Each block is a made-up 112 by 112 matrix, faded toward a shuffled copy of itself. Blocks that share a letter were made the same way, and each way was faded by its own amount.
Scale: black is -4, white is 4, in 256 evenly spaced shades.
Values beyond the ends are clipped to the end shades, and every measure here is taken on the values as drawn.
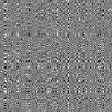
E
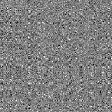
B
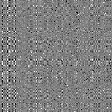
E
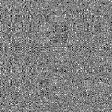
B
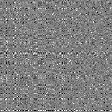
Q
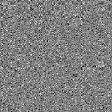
B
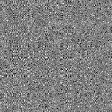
B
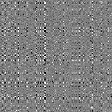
E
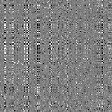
E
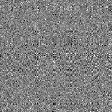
B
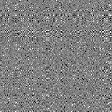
Q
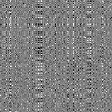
E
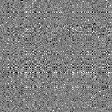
Q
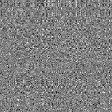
B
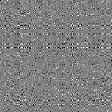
Q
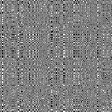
E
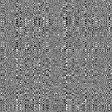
E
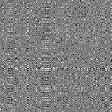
Q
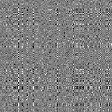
E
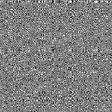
B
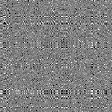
Q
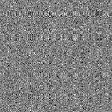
B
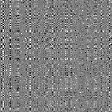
E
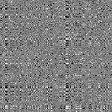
Q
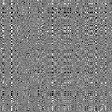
E
